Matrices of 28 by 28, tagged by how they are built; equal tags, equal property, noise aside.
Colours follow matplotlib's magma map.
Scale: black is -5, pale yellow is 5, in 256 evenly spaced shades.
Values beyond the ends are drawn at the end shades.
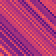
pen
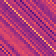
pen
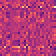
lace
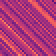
pen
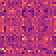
lace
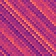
pen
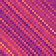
pen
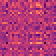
lace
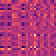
lace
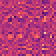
lace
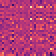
lace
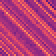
pen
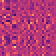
lace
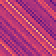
pen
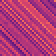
pen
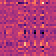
lace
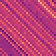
pen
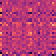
lace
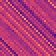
pen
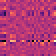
lace
